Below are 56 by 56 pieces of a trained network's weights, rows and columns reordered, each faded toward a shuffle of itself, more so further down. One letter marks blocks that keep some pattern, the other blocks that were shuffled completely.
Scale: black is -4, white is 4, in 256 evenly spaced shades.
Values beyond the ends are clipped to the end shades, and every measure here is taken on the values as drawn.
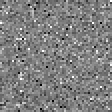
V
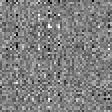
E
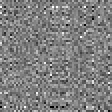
E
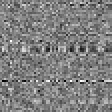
E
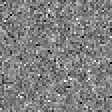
V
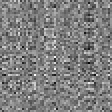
E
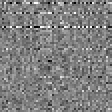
E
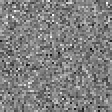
V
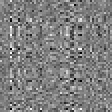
E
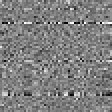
E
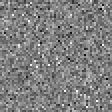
V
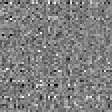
E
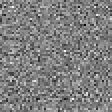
E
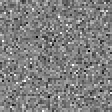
V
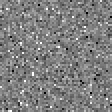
V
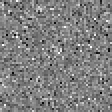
V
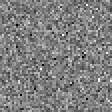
V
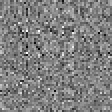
E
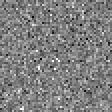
V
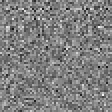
E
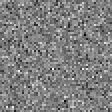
V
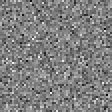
V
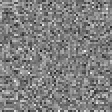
E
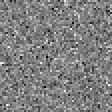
V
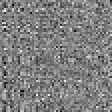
E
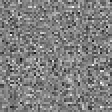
E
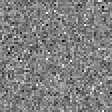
V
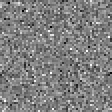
V
